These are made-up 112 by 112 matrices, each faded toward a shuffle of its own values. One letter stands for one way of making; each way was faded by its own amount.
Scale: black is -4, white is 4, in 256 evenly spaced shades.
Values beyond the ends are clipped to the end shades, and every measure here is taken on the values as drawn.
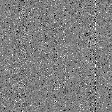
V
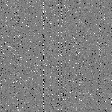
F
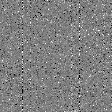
V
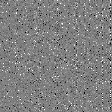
F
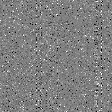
F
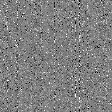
V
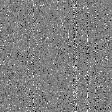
V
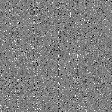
F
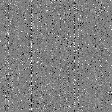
V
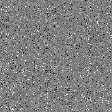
F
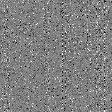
V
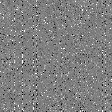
F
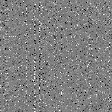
F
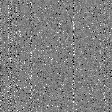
V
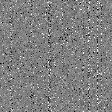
V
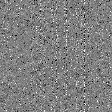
V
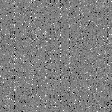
F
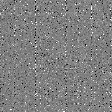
F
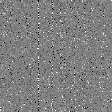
F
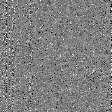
V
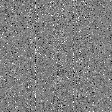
V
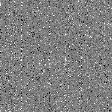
V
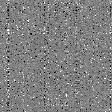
F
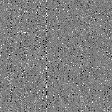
F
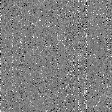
V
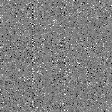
F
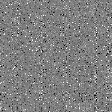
F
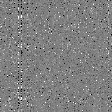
F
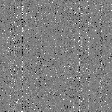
F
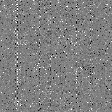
F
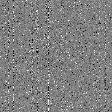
V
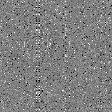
F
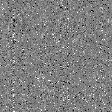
F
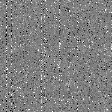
V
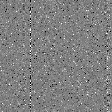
F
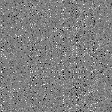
F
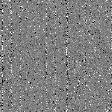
V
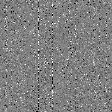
V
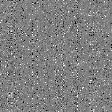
F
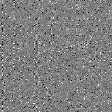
F
